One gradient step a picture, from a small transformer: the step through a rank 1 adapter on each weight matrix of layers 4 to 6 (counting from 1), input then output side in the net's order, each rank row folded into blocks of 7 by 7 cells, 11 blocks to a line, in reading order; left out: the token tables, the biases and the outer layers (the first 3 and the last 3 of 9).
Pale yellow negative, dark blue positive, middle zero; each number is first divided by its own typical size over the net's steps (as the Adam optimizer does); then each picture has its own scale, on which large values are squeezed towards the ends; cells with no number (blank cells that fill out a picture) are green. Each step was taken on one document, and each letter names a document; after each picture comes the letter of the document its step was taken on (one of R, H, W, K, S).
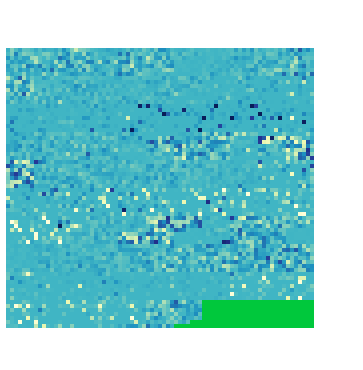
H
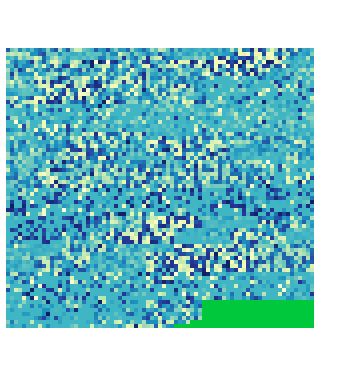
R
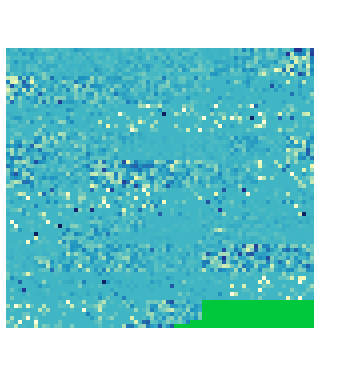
H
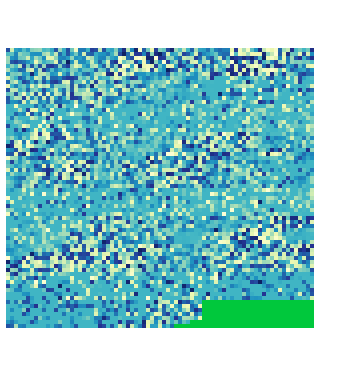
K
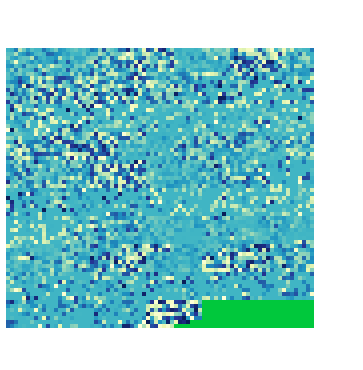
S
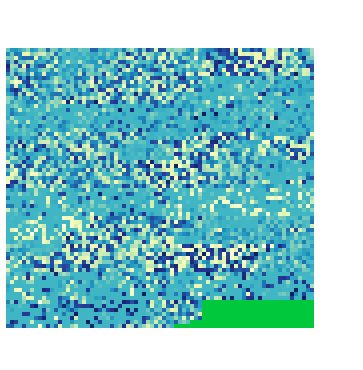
R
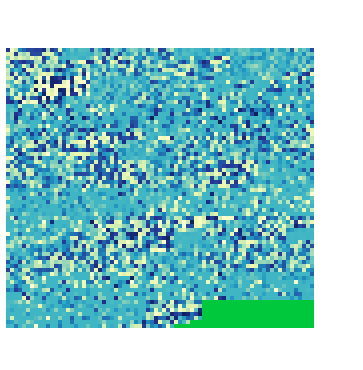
K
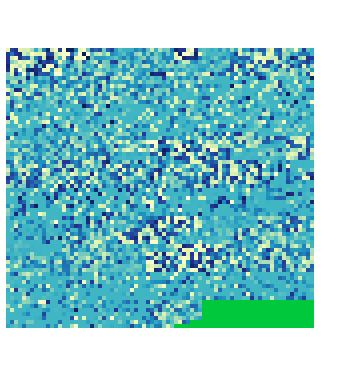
R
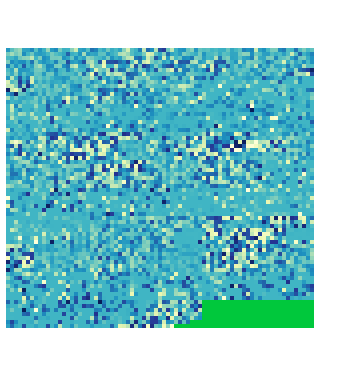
S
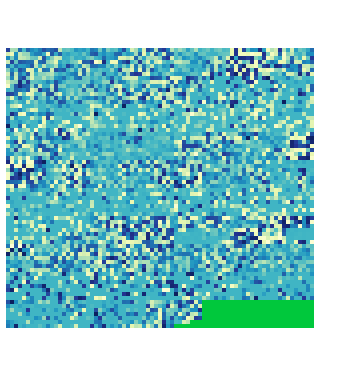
K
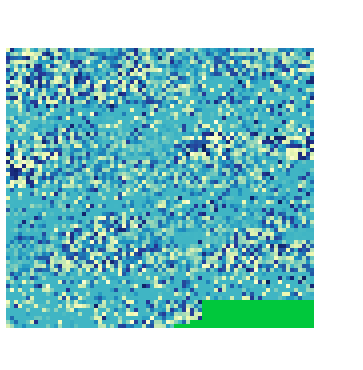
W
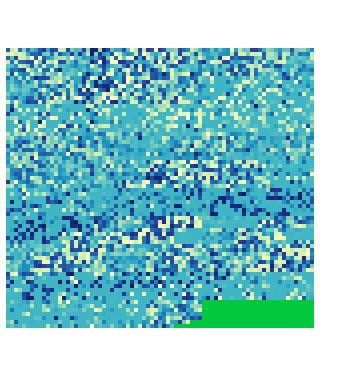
R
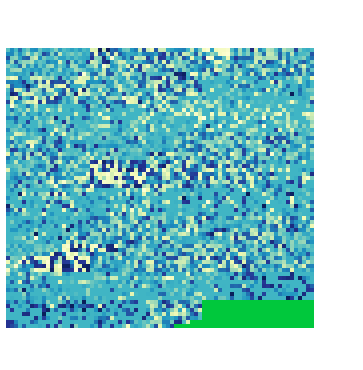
R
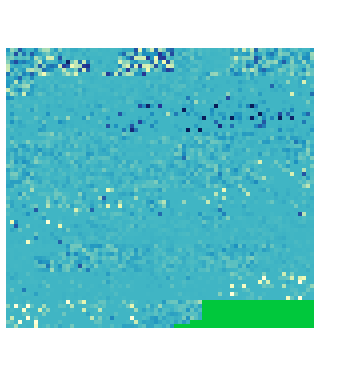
H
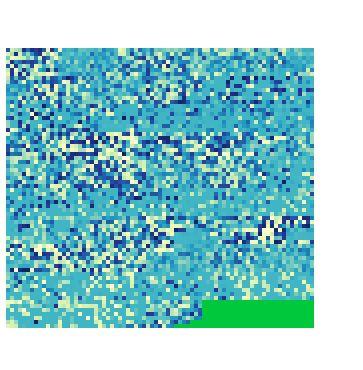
K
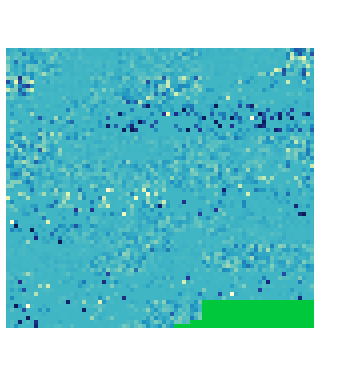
H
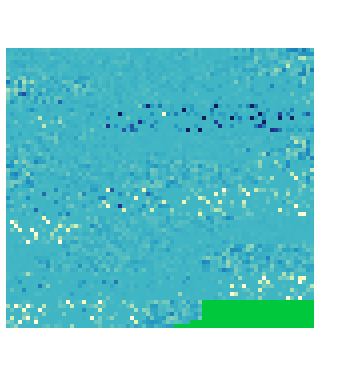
H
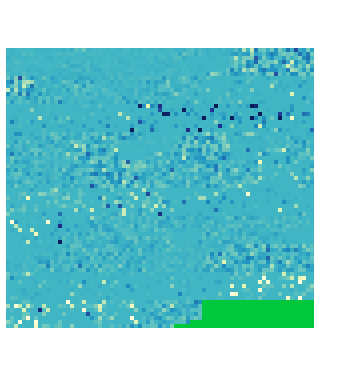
H
